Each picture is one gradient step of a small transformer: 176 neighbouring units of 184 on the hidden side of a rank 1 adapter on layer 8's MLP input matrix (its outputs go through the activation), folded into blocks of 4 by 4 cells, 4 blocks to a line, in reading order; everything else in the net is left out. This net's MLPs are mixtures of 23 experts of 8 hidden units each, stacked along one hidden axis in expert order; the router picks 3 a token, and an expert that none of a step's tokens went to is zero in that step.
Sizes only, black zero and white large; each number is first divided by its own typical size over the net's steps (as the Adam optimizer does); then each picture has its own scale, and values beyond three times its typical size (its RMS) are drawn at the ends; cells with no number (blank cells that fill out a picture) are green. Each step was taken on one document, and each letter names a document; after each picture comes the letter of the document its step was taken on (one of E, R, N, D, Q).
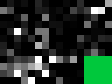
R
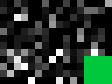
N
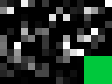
N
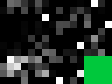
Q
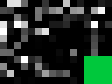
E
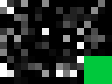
E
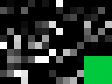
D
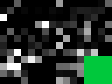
D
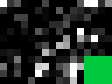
N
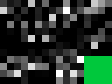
Q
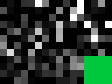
Q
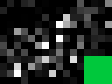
R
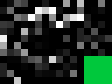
E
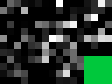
D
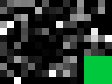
E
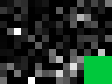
Q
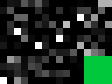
R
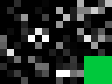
N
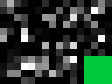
N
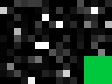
R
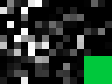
D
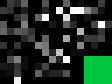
E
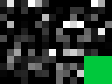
D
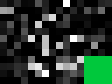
Q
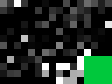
N
